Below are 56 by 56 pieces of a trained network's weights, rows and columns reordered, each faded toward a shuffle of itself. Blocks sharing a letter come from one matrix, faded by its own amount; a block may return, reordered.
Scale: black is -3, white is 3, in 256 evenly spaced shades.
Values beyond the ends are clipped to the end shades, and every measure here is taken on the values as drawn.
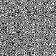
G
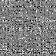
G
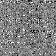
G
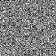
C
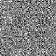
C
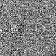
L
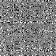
G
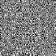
C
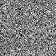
L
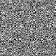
C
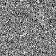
L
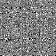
G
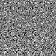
C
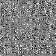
G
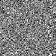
L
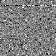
L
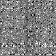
G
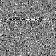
L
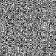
C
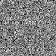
L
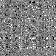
G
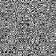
C
